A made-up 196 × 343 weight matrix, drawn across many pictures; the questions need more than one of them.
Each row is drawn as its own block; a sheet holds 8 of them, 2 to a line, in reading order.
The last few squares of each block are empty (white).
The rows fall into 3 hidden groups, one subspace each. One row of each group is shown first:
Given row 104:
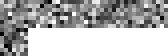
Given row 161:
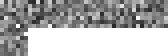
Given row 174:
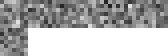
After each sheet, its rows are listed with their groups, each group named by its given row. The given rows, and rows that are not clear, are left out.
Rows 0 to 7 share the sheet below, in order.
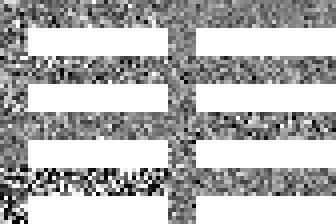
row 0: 174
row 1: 161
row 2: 161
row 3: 104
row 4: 104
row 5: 104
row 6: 161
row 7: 104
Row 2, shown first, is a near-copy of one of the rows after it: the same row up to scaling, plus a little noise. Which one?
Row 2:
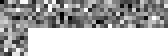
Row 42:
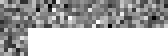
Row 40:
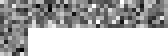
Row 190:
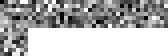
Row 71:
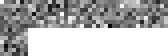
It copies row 190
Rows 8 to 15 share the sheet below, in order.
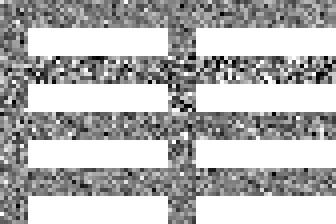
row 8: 174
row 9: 104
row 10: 104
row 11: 161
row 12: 174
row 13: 174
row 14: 174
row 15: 104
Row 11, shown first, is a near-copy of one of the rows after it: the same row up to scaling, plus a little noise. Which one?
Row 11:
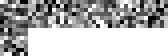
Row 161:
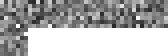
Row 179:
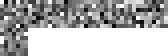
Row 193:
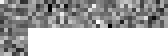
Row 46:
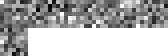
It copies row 193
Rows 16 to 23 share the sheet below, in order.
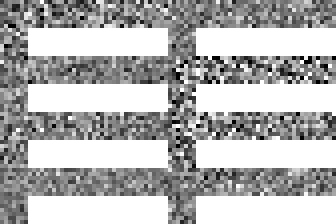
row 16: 104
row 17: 161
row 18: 174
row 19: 104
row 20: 104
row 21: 104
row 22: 104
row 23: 161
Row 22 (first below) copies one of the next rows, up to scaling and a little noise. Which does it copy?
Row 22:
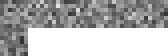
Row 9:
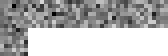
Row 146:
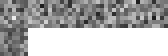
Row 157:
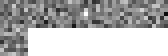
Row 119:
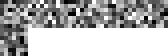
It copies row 119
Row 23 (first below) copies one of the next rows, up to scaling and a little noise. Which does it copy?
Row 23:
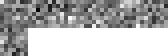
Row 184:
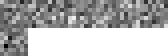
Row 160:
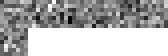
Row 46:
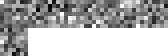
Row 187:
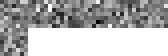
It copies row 46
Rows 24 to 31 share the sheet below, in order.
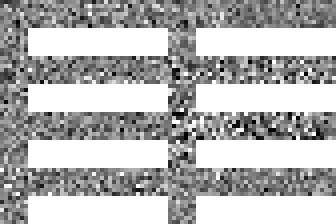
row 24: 174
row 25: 174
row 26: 104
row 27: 104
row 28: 161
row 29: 174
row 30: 161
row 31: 161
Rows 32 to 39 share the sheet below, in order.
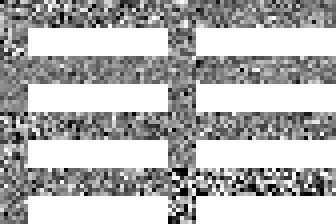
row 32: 161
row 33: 174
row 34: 161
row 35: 174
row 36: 174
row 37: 161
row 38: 161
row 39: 174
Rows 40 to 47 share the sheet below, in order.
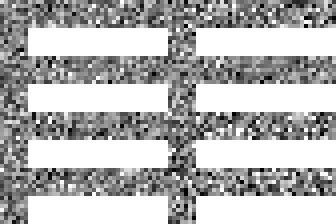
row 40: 161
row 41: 161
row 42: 161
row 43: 161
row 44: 161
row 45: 161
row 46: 161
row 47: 174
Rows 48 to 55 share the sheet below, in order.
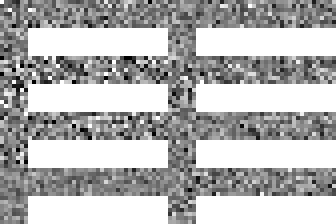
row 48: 174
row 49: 104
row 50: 174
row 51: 174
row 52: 174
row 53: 174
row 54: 174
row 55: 104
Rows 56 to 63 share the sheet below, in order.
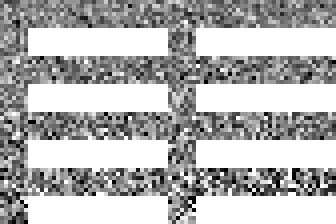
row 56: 174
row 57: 174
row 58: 104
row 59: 104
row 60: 174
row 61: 104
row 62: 104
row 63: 104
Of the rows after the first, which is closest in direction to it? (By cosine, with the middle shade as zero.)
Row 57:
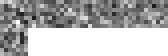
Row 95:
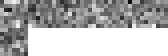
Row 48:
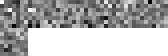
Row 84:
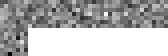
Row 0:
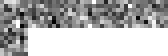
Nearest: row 0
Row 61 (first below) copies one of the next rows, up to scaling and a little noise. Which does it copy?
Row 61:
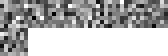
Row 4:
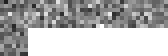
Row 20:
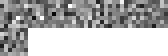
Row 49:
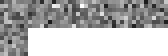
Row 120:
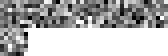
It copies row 20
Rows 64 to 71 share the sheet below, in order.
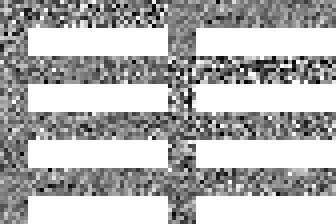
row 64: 104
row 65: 161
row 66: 104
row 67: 174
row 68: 104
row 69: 104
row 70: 161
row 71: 161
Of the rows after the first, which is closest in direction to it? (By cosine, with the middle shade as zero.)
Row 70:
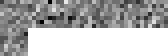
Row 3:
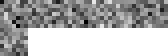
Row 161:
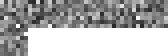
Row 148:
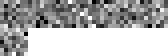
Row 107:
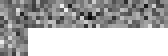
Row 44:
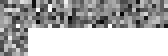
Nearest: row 44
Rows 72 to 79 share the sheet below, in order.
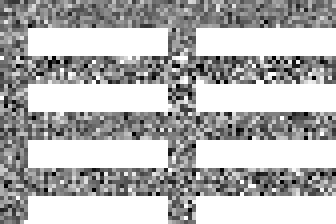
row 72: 174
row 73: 161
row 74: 161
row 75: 174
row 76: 104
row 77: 161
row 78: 104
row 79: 174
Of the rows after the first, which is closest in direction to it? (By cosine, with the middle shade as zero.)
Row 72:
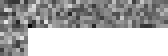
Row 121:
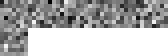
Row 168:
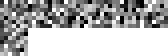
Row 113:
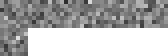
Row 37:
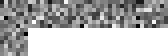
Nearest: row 113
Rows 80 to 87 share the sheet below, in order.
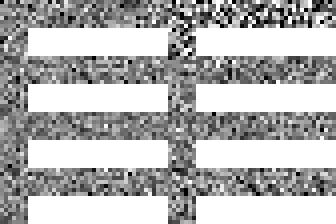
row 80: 161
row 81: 161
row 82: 174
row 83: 161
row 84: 174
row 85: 104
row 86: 174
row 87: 174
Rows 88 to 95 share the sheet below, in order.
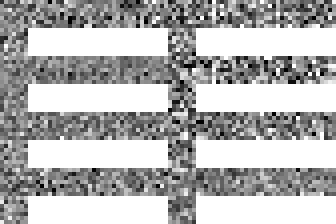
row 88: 161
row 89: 104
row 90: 161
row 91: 104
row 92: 104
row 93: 174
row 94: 104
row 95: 174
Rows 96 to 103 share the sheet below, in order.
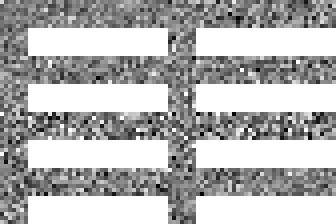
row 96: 161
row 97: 161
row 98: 161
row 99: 174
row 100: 161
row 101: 161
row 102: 104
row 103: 161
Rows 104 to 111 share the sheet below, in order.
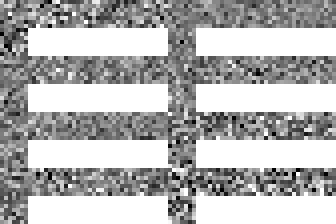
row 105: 104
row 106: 161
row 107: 104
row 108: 174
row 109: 161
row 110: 161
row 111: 174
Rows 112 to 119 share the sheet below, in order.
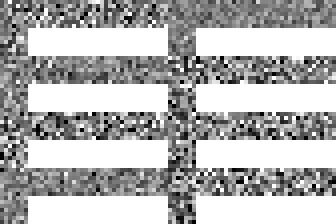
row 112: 104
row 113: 161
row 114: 161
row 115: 174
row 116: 104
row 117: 174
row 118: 161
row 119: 104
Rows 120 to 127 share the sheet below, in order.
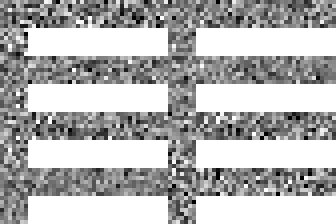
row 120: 104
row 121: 161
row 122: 174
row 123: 174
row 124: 161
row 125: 161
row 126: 104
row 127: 161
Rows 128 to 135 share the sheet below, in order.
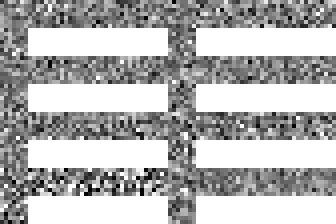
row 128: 161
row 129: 104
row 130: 161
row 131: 104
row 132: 161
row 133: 174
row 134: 161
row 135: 174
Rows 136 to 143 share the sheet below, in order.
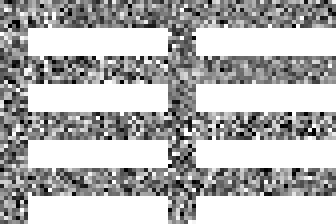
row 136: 174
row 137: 104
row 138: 104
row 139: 104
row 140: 104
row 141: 104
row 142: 174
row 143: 104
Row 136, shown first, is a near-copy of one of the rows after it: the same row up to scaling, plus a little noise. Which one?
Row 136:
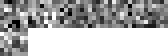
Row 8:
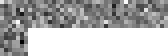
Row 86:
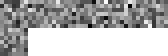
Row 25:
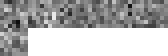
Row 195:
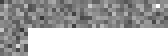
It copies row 25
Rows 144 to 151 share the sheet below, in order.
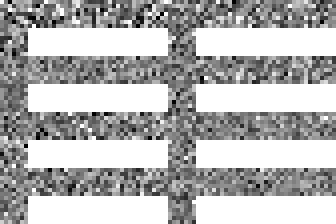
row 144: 104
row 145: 161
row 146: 104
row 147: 161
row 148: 104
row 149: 174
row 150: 161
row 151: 104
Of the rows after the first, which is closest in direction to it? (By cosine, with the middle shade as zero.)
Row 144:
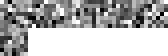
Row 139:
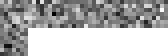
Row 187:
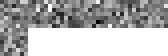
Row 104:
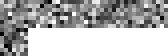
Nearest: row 187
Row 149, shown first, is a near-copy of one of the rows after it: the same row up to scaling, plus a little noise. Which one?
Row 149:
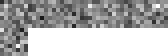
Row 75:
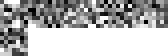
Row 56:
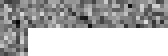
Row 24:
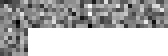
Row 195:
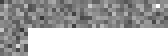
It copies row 195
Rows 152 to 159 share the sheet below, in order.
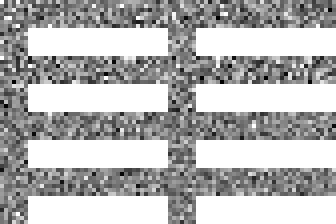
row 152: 161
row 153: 104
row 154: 174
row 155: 161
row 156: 161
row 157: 104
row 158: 161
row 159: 104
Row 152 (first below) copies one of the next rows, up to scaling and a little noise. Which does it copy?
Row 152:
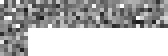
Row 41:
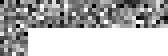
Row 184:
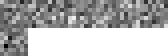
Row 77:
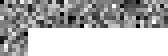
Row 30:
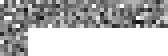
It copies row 30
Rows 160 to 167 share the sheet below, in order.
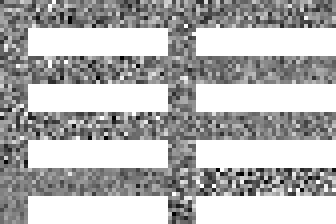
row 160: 161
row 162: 161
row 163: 174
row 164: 174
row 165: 104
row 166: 161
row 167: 104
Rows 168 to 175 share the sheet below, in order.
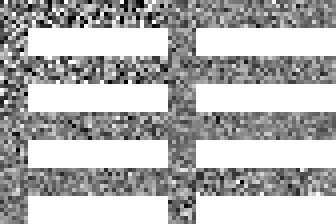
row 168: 161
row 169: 174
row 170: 104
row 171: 104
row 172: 174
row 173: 161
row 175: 174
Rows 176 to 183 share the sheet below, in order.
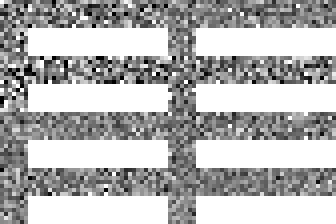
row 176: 174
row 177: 174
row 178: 104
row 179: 161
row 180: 104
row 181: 161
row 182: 174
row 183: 104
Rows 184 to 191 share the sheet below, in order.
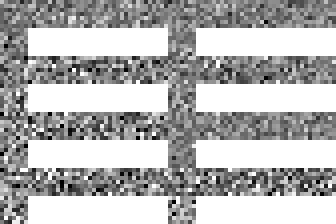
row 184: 161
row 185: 161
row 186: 174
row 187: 161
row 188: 161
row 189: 161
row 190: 161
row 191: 104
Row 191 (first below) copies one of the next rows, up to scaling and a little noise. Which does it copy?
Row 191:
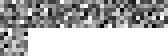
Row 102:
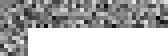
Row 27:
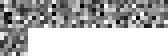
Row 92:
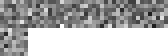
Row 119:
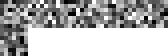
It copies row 92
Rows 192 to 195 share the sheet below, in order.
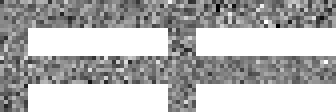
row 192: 161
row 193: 161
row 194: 174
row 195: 174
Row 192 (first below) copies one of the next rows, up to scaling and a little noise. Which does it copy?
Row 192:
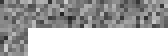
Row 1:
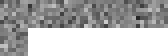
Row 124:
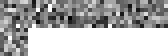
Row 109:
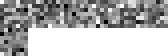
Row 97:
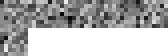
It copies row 97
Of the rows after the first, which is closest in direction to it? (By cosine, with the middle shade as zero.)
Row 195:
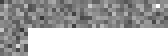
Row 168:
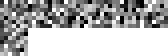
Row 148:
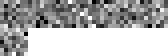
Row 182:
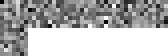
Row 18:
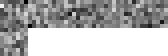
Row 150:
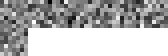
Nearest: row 182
